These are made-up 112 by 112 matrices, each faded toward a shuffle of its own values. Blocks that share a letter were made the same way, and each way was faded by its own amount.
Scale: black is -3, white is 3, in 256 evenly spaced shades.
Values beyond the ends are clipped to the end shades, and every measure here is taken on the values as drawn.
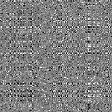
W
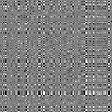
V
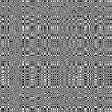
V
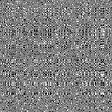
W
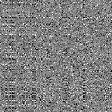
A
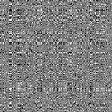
W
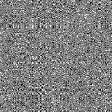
A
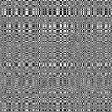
V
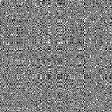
W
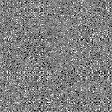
A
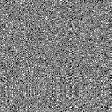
A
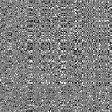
W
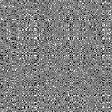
W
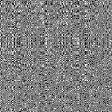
W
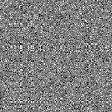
A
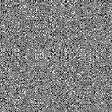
A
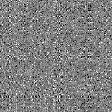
A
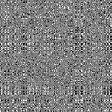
W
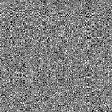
A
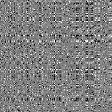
W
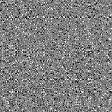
A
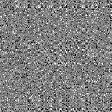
A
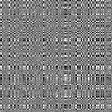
V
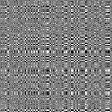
V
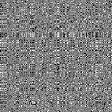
W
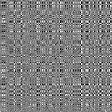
V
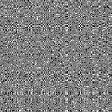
W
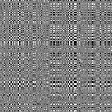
V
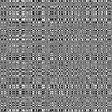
V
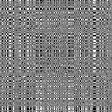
V
